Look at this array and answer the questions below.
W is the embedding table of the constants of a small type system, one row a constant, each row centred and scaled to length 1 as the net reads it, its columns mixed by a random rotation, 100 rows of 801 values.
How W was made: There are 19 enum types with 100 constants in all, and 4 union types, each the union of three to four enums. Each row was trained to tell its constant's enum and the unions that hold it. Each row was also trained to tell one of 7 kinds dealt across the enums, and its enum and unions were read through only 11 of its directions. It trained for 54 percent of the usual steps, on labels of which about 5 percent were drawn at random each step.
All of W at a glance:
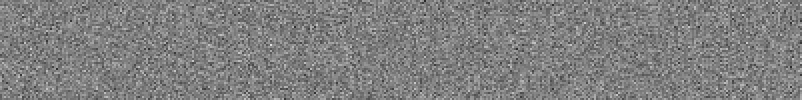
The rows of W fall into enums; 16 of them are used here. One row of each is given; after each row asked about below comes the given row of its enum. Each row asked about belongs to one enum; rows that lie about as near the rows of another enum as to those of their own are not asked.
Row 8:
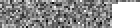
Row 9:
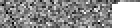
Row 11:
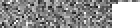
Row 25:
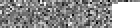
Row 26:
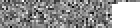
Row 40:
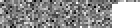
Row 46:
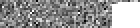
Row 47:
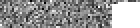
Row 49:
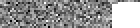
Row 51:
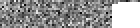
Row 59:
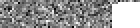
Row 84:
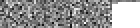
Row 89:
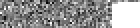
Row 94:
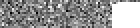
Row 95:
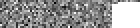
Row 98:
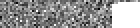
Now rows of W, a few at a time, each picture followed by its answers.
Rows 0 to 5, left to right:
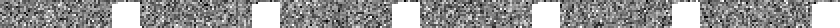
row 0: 26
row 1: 25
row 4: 98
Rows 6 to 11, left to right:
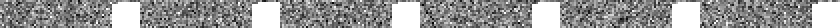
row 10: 26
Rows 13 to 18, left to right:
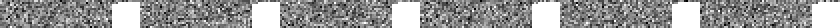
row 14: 25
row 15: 49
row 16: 59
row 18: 95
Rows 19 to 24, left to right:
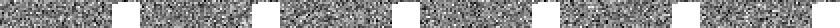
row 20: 84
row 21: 25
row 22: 95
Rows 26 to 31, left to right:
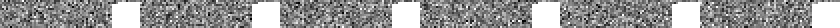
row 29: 26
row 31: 89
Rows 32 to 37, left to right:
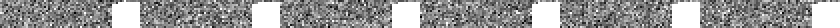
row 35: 98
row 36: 98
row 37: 95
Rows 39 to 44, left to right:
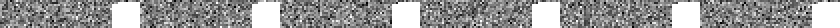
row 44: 47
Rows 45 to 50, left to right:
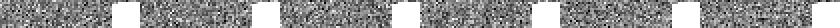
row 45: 51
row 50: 26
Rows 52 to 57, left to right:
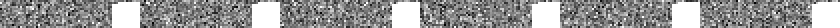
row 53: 9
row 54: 94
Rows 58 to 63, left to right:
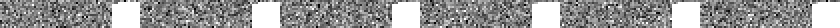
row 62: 49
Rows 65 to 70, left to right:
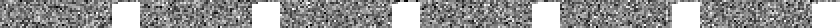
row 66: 25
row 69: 46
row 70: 89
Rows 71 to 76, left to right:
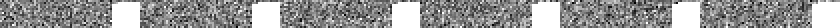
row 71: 84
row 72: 84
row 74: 95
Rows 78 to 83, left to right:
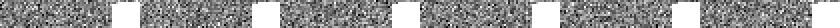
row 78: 46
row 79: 51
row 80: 49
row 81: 46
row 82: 84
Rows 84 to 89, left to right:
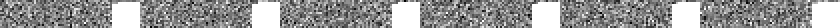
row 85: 40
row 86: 49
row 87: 11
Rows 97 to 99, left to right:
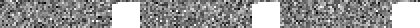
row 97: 11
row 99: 94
